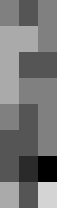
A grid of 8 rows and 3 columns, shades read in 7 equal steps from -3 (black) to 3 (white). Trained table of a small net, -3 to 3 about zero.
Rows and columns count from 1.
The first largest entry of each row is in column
1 1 1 1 1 3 1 3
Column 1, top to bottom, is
0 1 1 1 0 -1 -1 1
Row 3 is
1 -1 -1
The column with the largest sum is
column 1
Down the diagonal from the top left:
0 1 -1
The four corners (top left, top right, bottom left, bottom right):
0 0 1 2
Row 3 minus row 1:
1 0 -1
